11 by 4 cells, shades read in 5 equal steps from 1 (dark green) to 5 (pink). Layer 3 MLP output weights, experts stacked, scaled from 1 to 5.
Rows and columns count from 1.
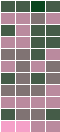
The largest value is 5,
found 2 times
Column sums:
35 38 30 34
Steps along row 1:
same down up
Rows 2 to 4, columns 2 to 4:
4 3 4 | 4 2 2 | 4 2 2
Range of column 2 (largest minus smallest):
3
